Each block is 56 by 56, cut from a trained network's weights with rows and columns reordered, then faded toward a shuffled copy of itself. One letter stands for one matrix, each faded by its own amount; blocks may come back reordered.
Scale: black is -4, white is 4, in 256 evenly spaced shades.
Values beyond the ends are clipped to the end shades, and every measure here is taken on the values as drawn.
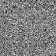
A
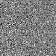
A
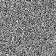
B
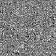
A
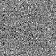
A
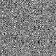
A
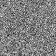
B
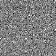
A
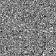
A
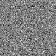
A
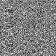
A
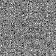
A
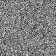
B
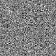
A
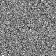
B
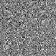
A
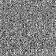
A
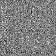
A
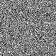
B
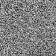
B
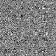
A
